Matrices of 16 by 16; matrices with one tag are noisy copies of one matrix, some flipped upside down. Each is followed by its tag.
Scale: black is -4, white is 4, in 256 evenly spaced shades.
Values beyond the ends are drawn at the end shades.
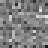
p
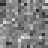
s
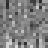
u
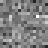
p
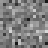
p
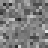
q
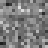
s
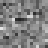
q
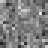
s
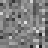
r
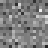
p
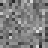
r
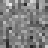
u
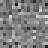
p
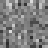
u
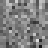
u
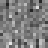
u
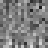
u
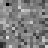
s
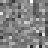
r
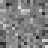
s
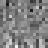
u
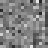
r
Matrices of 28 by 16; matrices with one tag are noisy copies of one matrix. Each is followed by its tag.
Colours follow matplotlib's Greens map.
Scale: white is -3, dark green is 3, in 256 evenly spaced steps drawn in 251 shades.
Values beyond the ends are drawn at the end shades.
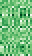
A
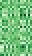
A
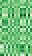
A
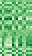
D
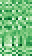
D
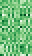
A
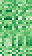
D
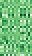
A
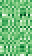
A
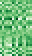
D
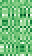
A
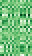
A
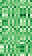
A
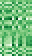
D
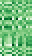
D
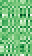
A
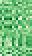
D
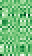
A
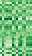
D
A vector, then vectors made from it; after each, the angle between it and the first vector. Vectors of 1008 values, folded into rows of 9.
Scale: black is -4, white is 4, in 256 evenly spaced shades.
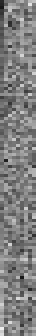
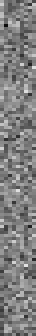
partly opposed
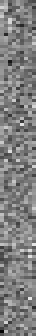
partly opposed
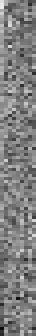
nearly opposite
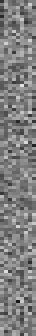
partly aligned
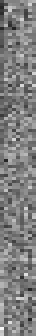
nearly parallel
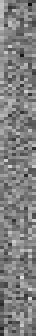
nearly opposite
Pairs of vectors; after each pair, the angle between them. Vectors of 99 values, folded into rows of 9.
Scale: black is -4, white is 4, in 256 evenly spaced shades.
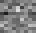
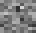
nearly opposite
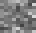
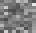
partly aligned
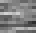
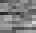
nearly opposite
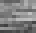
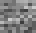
partly aligned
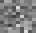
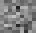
nearly opposite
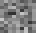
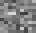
nearly opposite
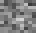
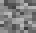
nearly parallel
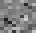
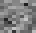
nearly parallel
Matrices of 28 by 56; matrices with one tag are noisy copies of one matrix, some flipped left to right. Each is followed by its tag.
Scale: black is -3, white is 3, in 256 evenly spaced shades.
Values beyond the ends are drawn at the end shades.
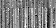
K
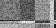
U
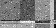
U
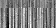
K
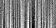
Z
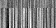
K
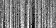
Z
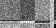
U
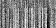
K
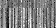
K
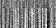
K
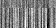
K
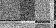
U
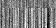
K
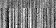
K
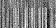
K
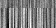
K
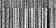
K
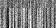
K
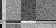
U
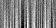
Z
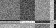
U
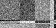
U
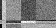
U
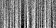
Z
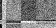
U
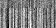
K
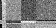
U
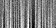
Z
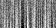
Z
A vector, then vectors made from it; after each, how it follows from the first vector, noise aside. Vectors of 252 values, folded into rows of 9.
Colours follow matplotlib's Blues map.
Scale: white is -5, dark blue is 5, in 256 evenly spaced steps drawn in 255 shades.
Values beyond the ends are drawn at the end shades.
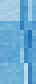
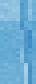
shrunk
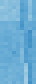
shrunk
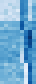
scaled up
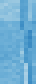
shrunk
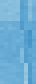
shrunk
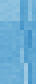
shrunk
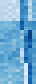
scaled up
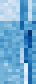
scaled up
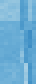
shrunk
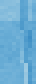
shrunk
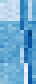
scaled up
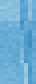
shrunk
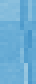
shrunk
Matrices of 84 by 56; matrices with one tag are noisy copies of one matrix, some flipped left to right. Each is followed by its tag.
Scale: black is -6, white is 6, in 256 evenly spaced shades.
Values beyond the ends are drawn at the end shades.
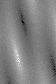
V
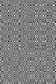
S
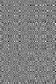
S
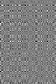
S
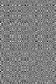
S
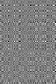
S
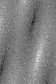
V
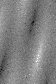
V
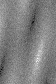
V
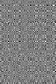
S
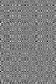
S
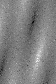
V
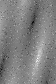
V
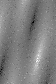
V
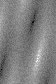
V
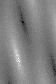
V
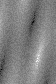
V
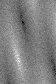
V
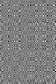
S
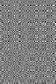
S
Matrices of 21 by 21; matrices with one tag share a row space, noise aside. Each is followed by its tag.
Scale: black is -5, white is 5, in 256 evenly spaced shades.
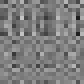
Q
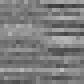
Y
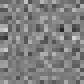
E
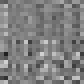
E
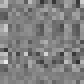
E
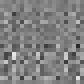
Q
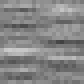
Y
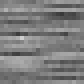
Y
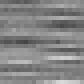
Y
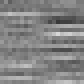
Y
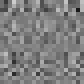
Q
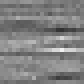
Y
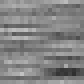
Y
